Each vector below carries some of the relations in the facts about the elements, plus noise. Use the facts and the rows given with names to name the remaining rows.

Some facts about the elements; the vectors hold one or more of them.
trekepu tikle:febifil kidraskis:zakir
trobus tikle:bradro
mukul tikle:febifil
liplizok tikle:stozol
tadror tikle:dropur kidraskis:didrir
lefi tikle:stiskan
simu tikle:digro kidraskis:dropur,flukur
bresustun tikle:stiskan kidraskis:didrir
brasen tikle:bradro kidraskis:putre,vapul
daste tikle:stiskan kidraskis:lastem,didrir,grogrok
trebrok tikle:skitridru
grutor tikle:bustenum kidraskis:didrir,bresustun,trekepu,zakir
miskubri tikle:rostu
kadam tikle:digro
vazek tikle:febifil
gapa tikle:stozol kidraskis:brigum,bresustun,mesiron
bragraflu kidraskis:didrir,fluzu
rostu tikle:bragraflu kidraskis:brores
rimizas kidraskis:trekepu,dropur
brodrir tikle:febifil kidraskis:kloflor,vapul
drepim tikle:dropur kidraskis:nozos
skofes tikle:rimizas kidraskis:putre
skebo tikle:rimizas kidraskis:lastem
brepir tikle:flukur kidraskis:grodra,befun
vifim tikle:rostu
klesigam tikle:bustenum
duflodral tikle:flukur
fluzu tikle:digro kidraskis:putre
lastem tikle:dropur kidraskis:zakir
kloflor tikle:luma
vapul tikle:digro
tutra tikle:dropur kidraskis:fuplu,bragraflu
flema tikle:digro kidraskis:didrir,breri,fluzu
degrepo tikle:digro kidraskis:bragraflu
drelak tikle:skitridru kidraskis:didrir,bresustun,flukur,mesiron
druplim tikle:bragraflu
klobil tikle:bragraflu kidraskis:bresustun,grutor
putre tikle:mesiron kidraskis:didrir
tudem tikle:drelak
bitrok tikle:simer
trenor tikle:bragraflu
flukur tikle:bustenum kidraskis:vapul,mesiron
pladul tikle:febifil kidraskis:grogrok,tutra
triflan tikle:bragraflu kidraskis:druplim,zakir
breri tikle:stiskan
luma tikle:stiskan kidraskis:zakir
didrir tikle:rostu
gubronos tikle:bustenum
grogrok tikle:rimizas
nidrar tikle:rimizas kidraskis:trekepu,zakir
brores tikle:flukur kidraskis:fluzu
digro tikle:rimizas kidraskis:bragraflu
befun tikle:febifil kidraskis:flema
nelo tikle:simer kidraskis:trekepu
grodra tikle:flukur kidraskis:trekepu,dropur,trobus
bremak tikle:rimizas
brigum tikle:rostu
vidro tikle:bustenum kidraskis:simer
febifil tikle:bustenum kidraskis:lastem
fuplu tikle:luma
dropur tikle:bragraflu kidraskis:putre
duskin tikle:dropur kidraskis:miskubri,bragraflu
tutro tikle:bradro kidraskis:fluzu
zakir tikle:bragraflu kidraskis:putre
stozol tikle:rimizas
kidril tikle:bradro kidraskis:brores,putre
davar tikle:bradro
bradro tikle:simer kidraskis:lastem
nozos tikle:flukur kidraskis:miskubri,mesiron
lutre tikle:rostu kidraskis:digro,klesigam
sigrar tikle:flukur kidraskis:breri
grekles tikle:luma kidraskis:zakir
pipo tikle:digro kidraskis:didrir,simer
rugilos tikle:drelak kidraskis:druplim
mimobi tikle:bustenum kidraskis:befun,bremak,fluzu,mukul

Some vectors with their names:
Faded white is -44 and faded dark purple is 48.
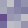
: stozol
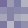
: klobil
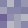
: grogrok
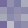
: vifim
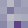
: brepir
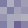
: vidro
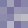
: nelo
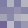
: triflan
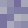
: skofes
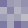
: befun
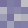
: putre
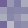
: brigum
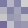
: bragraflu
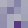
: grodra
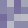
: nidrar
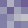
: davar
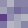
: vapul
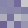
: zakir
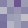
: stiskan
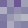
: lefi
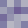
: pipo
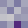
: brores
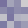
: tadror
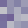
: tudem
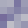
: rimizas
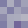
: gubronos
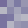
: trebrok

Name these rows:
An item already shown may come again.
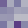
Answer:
trekepu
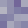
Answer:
fluzu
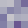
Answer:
flukur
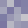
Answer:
simer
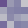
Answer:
didrir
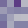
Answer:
grekles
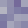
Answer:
fluzu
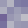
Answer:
mesiron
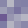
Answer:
gapa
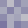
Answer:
bustenum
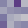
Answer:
luma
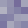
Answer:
fluzu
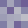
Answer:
tutro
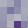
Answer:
grodra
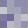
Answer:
drelak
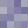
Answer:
fluzu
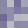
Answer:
nidrar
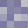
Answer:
putre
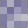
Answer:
bitrok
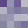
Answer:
bresustun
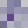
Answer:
dropur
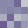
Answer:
zakir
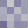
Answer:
febifil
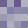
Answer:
daste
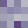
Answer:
grutor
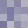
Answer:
drepim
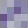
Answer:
simu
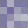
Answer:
bitrok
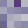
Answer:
luma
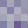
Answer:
mimobi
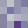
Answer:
nozos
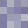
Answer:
flema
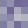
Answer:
kidril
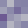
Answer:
gapa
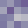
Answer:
brasen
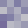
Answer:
skitridru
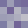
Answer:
tutro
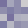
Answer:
tadror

